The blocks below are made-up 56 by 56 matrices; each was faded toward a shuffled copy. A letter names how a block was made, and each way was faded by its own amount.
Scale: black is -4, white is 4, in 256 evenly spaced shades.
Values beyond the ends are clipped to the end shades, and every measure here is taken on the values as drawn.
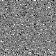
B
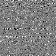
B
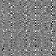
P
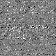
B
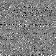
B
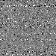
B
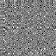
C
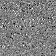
B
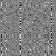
P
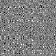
C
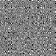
C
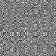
C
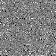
B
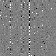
P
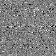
B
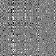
P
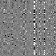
P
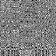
C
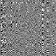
P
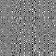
P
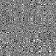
C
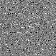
B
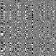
P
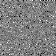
B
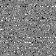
B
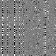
P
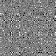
C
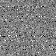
B
